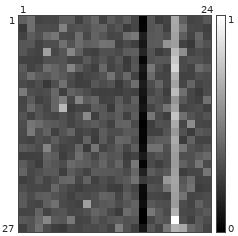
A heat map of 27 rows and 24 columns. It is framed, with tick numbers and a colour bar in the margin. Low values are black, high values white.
Columns 16 and 20 stand out from the rest. The bottom left is the smoothest part. Most values sit low, with a long tail of high ones.
